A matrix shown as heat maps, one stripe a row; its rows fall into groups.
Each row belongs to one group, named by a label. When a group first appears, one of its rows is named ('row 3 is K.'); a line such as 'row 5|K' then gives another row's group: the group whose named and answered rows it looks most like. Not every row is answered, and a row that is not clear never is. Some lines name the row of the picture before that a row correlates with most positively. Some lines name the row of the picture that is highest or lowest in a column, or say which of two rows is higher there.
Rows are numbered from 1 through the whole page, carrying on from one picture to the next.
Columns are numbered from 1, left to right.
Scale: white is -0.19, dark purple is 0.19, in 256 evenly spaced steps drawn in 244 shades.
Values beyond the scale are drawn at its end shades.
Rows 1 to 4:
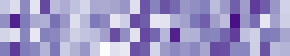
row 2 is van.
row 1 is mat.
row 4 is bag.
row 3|mat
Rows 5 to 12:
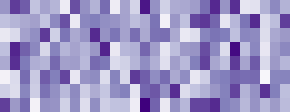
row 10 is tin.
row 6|van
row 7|tin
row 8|van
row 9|van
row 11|mat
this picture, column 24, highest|8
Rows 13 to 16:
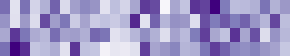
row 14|tin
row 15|van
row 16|bag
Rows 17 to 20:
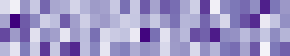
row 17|mat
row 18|van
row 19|bag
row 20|tin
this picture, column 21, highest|17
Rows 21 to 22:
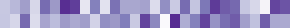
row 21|tin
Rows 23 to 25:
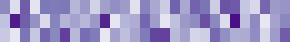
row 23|mat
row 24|van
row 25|tin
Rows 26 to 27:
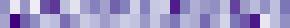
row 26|mat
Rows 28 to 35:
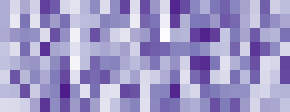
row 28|mat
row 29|mat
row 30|van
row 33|van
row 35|tin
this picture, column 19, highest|28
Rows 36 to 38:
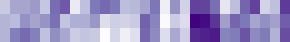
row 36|van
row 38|bag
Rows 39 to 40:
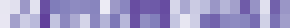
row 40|tin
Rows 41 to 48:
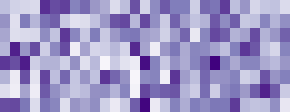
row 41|tin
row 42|mat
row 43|tin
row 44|van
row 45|bag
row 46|mat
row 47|mat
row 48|bag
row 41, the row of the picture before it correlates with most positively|39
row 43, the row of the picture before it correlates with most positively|40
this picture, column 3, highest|45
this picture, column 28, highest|47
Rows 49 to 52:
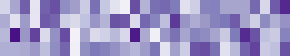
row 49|tin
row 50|mat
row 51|van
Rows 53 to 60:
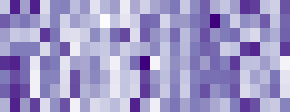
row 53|van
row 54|bag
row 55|mat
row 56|van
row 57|bag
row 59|bag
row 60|van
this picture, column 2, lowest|55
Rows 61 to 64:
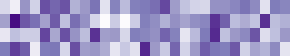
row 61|tin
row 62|bag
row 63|tin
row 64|bag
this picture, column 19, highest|62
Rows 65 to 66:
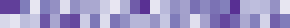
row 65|bag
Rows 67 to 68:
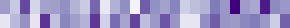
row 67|mat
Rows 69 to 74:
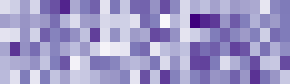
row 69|tin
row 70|bag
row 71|tin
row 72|bag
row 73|van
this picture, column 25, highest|72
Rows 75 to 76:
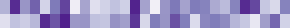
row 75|van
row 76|tin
